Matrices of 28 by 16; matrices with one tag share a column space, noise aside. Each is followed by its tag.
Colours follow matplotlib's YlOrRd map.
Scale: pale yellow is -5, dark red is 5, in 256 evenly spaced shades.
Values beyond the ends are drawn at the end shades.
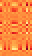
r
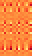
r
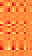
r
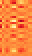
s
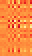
s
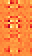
s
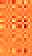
s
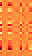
r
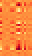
r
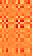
s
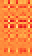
s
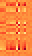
r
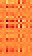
s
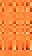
r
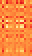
s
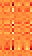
r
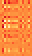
s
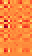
s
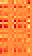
s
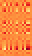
r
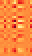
s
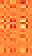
s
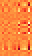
r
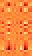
r
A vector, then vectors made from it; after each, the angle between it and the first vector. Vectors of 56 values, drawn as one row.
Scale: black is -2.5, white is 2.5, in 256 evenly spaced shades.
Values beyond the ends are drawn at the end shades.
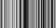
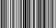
partly aligned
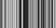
nearly parallel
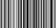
partly aligned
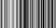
nearly parallel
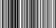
partly opposed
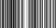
nearly opposite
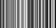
partly opposed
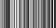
partly aligned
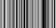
partly aligned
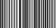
partly aligned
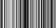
nearly parallel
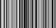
partly aligned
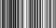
nearly opposite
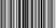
partly aligned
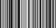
partly opposed
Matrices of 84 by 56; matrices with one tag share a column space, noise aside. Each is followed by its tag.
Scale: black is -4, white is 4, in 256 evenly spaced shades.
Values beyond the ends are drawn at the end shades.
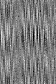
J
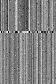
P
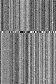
P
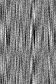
J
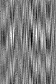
J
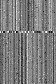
P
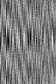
J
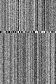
P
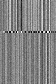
P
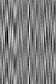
J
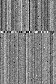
P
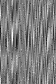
J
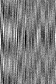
J
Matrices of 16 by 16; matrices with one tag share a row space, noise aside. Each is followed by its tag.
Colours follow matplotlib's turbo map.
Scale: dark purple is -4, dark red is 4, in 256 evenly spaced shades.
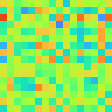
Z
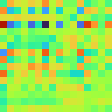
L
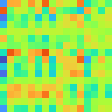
L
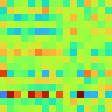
L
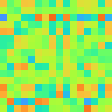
Z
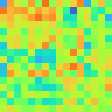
L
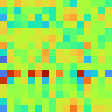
L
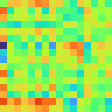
L
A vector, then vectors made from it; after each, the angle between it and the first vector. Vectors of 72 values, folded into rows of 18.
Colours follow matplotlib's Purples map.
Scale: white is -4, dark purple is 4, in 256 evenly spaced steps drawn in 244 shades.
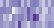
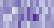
nearly parallel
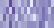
partly opposed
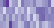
partly opposed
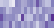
orthogonal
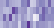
nearly opposite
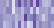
partly aligned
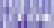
orthogonal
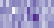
nearly parallel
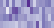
partly opposed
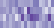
partly aligned
